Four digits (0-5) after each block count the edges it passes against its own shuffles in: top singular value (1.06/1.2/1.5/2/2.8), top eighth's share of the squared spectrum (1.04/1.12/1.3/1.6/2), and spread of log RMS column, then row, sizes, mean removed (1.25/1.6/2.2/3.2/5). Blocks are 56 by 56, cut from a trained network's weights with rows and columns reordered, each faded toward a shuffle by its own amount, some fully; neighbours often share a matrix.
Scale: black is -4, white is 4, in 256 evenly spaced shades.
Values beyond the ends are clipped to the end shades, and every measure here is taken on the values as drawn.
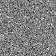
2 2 0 0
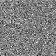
2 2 0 1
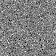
1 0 0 0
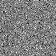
2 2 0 1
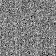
1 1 0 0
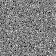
1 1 0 0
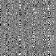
3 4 3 1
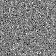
0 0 0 0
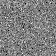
0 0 0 0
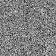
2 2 1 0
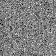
1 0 0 0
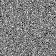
0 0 0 0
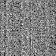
2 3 0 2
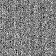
2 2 0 0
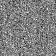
0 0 0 0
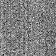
2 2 0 1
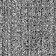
3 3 1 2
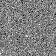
0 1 0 0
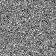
0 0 0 0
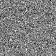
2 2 0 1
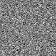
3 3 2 2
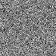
2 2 0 1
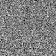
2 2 0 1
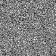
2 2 1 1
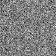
2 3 2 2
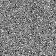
0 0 0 0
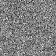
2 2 0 0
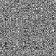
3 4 2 2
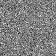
1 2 0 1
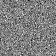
0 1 0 0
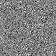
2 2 0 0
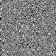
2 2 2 0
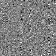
2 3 2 0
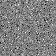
1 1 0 0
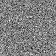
1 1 0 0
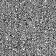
1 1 0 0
